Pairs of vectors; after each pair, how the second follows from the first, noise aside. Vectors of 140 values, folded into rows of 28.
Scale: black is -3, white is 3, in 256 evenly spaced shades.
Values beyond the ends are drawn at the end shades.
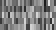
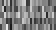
reversed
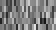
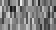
reversed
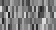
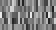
reversed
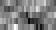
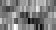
copied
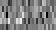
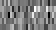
reversed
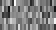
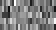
copied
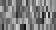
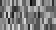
reversed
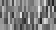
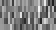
copied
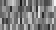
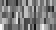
reversed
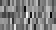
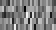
copied
